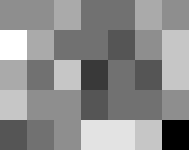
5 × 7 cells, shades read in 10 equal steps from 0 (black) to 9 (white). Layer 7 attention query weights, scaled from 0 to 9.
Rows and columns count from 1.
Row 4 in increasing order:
3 4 4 5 5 5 7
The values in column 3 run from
4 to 7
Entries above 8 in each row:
0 1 0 0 0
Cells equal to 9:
1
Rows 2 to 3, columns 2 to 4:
6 4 4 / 4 7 2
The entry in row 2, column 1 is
9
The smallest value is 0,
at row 5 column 7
